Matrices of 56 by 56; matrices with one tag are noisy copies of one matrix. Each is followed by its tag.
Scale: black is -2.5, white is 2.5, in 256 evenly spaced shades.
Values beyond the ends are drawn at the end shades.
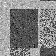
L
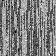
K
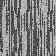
K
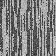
K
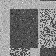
L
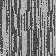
K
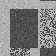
L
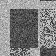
L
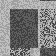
L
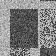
L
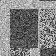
L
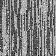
K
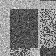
L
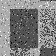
L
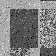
L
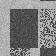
L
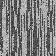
K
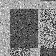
L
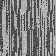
K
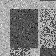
L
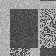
L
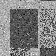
L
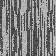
K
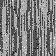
K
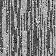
K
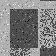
L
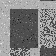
L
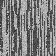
K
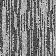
K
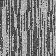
K
